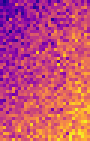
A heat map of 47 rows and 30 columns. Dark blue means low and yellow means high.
Neither half mirrors the other. The histogram is bell-shaped. The field climbs toward the bottom right. The top left is the ninth with the lowest average. Fine speckle covers the field. The ninth with the highest average is the bottom right. No single row or column stands out from its neighbours. There are no regular stripes.
